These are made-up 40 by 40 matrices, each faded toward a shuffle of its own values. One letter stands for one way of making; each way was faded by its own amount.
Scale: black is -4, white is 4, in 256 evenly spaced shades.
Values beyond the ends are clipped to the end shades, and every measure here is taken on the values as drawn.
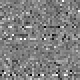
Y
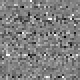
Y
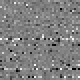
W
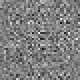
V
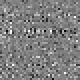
W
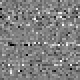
Y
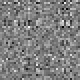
V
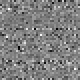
Y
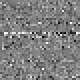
Y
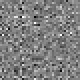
V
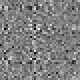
V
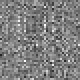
V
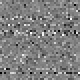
Y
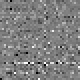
W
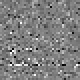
W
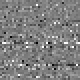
Y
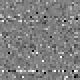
W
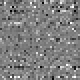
W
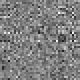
V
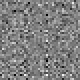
V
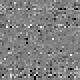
W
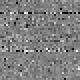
Y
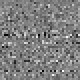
Y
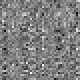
V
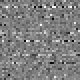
Y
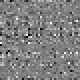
W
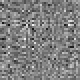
V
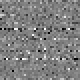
Y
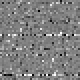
Y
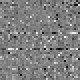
W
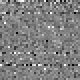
Y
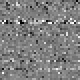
Y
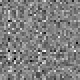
V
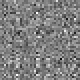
V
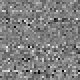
Y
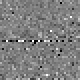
Y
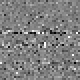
Y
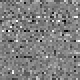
Y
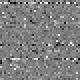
Y
